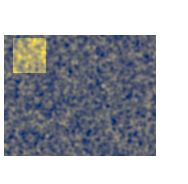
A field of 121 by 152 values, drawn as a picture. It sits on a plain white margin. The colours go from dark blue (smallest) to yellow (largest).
Grain: blotchy. Stripes: none. Odd patch: higher, in the top left. Histogram: skewed, a long tail of high values. Ninth with the highest average: top left. Mirror symmetry: none.
